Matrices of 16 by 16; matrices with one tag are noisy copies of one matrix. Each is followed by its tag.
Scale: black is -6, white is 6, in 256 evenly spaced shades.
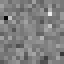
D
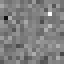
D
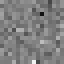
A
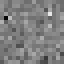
D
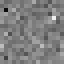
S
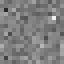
S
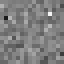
D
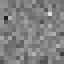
D
